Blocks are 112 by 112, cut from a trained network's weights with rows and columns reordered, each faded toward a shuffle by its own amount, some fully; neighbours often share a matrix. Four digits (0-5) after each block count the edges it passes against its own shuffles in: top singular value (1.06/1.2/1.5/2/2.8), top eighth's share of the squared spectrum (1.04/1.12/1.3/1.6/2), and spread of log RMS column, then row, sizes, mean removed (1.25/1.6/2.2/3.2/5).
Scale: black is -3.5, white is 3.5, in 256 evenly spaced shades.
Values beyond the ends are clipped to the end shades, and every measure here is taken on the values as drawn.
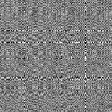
5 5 2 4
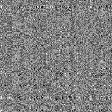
4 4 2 3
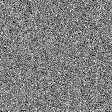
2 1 0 0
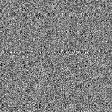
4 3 1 2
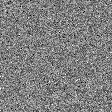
1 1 0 0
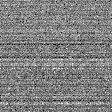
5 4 1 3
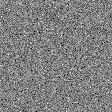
0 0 0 0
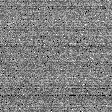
4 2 0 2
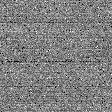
3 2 0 1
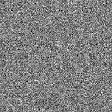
4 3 1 2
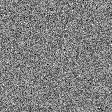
0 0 0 0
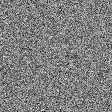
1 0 0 0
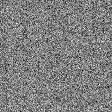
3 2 0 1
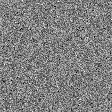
1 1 0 0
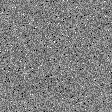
0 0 0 0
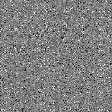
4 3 2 2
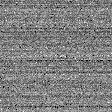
4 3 1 2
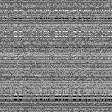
5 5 2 4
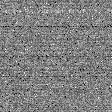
3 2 0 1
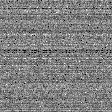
4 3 1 2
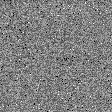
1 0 0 0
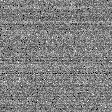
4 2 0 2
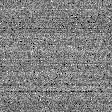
3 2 0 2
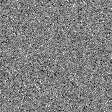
0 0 0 0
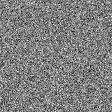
2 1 0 0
